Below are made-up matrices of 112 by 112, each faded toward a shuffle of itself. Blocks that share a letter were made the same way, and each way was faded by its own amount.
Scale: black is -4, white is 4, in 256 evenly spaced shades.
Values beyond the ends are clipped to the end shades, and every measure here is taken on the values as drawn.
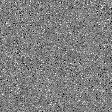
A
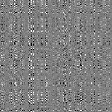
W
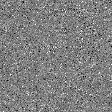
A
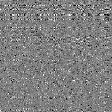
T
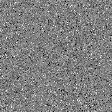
A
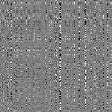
W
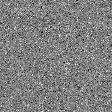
A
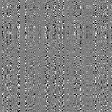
W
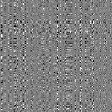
W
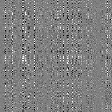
W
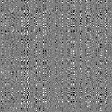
W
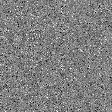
A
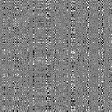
W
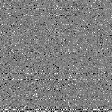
T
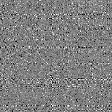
T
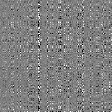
W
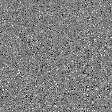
A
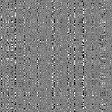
W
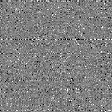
T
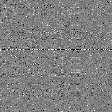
T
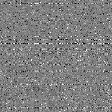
T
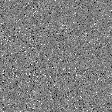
A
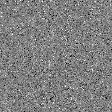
A
